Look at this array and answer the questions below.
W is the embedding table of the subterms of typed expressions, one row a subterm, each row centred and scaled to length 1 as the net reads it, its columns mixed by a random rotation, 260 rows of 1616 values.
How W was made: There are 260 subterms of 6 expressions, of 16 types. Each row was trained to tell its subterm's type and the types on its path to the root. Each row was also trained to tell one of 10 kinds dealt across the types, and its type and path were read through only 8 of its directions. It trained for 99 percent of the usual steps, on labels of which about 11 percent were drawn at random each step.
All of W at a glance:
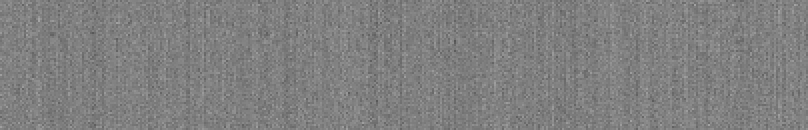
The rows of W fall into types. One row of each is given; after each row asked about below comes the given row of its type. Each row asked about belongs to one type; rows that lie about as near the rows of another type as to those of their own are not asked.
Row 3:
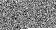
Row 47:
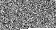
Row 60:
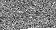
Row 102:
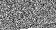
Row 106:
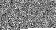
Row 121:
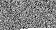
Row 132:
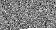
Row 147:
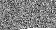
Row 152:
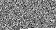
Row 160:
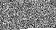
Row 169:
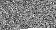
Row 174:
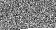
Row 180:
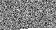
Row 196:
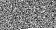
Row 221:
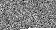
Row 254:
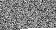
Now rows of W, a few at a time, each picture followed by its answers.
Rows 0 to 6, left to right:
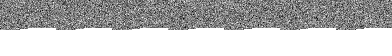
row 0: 106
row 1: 132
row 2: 160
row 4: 60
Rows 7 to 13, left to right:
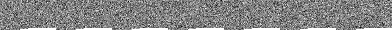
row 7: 152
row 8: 132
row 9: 147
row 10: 121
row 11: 147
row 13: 180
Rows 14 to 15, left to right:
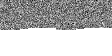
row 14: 152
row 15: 106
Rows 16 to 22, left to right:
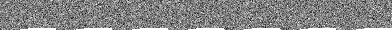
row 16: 106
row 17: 196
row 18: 152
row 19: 47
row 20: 147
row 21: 147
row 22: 102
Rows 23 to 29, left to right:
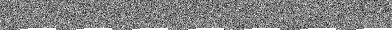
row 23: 121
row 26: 106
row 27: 102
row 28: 180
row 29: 106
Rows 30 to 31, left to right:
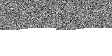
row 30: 147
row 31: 221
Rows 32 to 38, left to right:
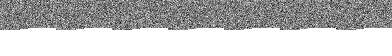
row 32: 106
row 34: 47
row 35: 174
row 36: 121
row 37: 254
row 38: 106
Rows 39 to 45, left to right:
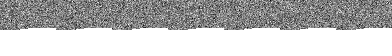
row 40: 3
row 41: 47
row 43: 121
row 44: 60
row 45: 169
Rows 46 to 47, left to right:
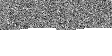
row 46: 160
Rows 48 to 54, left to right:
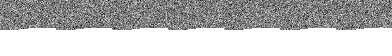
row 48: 132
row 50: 147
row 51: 152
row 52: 147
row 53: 106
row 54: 121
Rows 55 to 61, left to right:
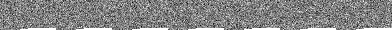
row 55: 121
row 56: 174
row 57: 174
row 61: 152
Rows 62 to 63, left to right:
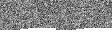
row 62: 47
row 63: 180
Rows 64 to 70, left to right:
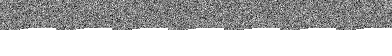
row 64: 196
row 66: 174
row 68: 106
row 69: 221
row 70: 174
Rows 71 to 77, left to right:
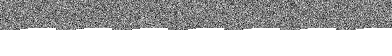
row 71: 174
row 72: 60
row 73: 106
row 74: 152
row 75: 132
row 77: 132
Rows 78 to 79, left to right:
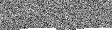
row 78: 180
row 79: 152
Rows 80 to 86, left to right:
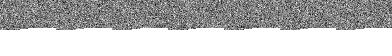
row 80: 102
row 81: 180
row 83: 121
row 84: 102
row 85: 180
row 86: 132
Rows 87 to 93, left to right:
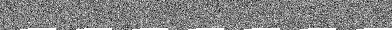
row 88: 152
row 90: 47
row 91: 174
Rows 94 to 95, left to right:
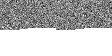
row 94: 221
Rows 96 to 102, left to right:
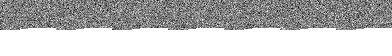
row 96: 254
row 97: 47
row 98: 160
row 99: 102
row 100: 196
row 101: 102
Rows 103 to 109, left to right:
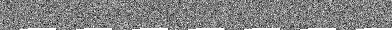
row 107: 152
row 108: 106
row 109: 132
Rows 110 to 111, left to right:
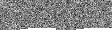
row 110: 174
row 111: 106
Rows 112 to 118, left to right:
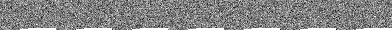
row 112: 180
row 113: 152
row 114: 160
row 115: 180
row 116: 147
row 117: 196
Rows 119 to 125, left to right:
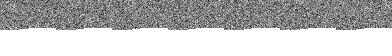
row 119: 221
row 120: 106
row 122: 47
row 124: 3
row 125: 60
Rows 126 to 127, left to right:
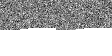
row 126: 47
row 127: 180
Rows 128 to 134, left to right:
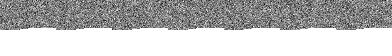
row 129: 47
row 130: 121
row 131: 221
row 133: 160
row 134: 47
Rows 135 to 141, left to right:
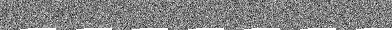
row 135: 174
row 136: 174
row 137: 132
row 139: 169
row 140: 152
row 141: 221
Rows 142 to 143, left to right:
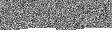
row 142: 174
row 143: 106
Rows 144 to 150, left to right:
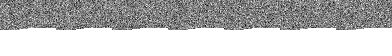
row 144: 160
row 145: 174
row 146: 102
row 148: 221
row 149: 121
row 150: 254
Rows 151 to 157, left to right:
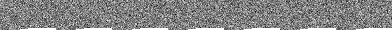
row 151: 254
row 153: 47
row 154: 152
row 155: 147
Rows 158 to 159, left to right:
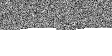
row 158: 169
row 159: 221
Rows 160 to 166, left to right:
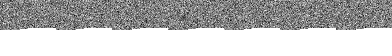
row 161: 132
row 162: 152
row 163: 196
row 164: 47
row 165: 180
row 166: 60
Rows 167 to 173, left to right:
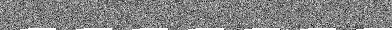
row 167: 221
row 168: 254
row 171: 102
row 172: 102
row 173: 106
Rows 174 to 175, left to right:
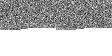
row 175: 102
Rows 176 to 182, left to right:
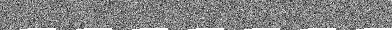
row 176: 254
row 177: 121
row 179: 132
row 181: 169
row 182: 152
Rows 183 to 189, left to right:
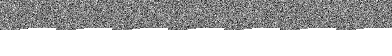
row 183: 102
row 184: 254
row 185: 180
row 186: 132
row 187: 180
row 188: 254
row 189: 254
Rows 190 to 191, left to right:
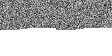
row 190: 160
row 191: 121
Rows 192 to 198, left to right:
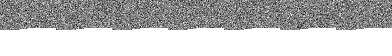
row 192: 132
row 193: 3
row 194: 47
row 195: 221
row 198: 3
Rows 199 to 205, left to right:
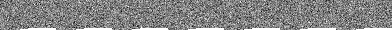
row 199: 102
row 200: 102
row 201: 221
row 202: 147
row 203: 3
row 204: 121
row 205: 102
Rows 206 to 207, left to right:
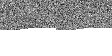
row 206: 152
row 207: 147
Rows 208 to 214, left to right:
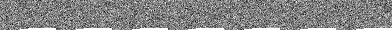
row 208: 221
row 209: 147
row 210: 102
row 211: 196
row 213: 3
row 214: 121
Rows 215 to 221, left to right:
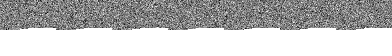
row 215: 169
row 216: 254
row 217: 102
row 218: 254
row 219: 60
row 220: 60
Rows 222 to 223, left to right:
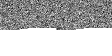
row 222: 132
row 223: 147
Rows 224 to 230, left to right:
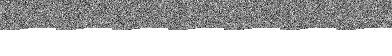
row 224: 221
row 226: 221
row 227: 147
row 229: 221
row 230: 121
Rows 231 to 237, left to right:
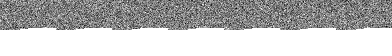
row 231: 121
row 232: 180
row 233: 221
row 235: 102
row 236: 147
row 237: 160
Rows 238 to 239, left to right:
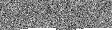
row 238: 106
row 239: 121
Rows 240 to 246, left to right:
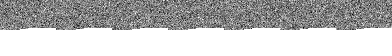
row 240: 221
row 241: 196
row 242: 147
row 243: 196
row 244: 3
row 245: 121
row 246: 152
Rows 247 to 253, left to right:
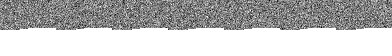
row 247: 152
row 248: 196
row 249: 106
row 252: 147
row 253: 254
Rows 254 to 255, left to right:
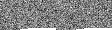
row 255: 3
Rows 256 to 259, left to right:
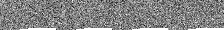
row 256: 180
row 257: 160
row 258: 160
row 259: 47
